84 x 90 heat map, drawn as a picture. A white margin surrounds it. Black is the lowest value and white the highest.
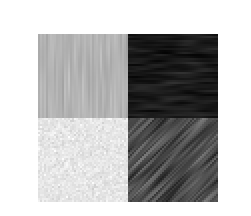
It is made of 2 by 2 panels. Panel 1,1: high, streaked downward, faint in contrast. Panel 1,2: very low, streaked across, faint in contrast. Panel 2,1: very high, fine-grained, faint in contrast. Panel 2,2: low, slanting up to the right.
